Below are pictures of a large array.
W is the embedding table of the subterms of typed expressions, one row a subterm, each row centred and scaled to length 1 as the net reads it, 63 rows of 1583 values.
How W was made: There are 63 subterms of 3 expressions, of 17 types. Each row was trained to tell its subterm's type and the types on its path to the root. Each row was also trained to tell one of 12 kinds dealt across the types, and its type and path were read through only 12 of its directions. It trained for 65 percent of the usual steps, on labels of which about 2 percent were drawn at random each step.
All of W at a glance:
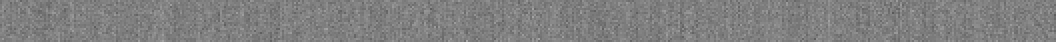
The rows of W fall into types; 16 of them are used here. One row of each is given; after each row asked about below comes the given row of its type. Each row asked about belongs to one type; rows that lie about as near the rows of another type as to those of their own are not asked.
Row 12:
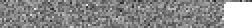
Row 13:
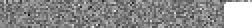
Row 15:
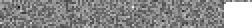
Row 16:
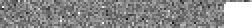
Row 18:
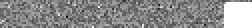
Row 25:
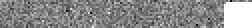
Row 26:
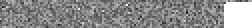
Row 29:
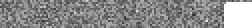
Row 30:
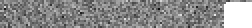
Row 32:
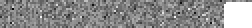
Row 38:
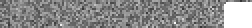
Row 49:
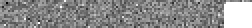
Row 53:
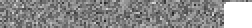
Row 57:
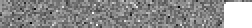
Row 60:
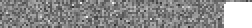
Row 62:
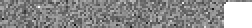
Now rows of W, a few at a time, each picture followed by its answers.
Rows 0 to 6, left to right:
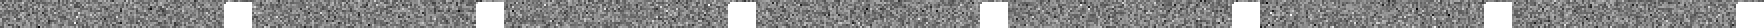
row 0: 60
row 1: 30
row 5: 38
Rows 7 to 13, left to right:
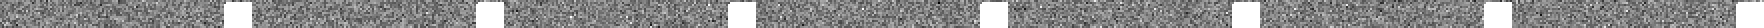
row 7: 12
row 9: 62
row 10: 38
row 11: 29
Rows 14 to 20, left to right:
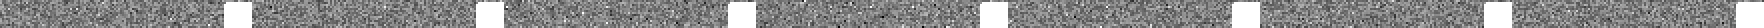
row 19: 49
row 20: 49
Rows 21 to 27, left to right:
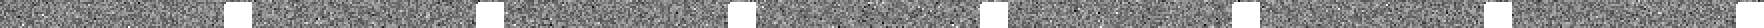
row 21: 62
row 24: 12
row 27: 60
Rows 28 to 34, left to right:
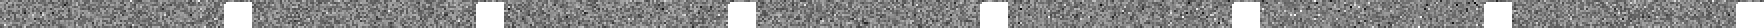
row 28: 18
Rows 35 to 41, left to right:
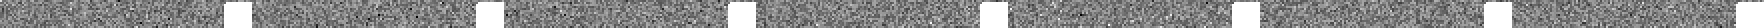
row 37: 29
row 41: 60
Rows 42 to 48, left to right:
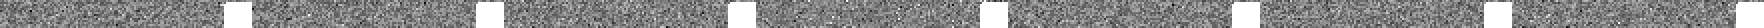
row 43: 49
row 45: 62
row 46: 12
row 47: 49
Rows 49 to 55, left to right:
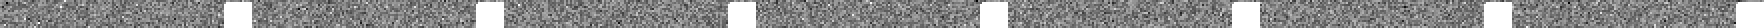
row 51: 60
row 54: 18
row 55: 57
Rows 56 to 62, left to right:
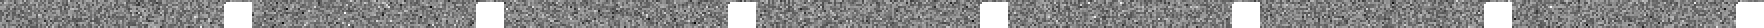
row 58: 12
